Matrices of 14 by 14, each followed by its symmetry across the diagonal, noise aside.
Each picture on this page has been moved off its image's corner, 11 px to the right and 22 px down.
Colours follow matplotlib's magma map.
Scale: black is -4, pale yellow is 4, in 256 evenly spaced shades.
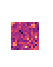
symmetric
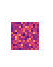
symmetric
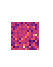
symmetric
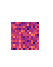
neither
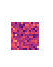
neither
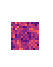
symmetric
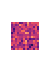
neither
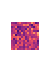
neither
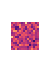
symmetric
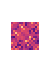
symmetric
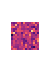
neither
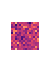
neither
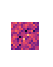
symmetric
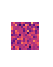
neither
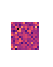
symmetric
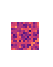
symmetric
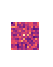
symmetric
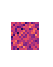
symmetric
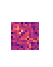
symmetric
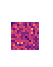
symmetric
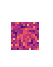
symmetric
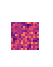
symmetric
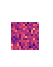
neither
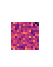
neither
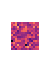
neither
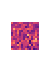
neither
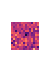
neither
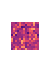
neither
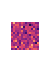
neither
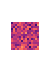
neither
